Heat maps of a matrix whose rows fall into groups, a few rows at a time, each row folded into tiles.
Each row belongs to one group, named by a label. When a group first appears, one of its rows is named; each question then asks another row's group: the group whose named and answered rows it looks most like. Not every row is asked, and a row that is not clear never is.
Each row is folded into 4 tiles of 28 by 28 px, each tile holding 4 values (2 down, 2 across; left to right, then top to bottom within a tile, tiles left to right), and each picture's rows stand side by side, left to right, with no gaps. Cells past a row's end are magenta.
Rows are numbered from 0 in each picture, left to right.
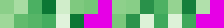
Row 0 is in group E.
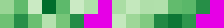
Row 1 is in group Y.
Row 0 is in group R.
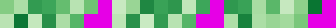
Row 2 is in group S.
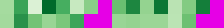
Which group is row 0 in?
R
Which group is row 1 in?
S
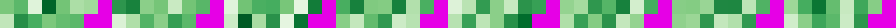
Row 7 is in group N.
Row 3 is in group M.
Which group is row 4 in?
Y
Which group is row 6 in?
R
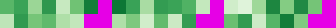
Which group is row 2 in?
Y
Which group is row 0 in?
S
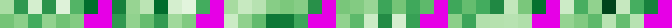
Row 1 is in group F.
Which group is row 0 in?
S
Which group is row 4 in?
S
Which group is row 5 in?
S
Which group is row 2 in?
Y
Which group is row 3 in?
E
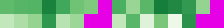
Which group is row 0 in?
M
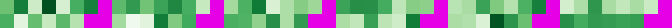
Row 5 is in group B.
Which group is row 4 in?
Y
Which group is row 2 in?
B
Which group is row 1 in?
M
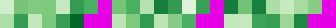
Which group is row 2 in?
N
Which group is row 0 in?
Y
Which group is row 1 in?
R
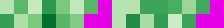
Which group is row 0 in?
F
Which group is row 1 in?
E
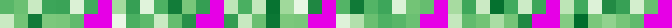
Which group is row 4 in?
R
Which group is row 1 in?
R
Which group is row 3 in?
N
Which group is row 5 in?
R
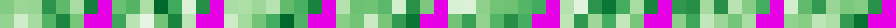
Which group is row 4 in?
Y
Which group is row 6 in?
S
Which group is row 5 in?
E
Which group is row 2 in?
Y
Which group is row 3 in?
Y
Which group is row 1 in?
F
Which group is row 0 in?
F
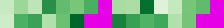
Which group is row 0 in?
R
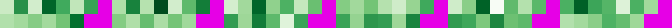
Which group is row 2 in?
B
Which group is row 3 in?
B
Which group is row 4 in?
B
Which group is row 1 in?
S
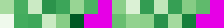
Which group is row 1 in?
B
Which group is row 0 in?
R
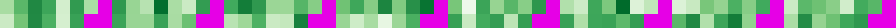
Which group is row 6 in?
Y
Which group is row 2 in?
N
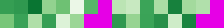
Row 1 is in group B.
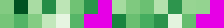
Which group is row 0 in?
S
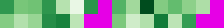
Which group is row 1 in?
B
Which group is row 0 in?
F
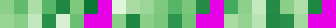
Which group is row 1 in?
Y
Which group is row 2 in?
F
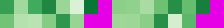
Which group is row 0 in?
F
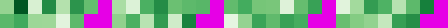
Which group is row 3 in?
Y
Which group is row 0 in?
S
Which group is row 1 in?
E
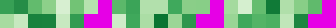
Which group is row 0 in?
N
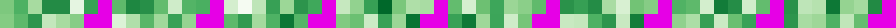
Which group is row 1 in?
N
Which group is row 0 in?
R
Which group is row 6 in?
R
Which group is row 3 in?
E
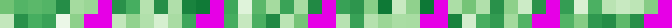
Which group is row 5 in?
B
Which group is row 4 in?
F
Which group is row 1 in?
S
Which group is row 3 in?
S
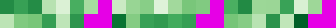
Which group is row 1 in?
B
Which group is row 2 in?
M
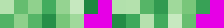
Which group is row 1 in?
E
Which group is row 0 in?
F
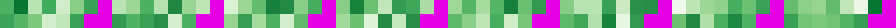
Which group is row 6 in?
Y
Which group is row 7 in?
F
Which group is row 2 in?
E
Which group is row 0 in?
S
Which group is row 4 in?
M
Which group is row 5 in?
E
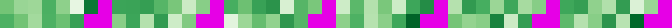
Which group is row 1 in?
M
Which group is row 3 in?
Y
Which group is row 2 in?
N
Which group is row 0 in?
F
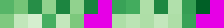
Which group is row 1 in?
S
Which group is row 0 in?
M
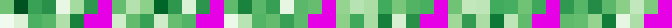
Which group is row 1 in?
R
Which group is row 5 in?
M
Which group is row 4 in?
E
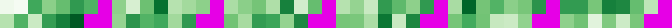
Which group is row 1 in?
E
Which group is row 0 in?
Y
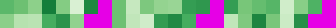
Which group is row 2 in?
N
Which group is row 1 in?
Y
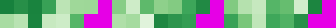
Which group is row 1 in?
Y
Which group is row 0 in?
N
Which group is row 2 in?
F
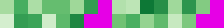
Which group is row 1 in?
E
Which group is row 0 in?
R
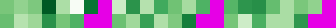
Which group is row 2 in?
N
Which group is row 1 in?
R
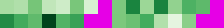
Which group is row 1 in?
S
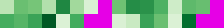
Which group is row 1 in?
N
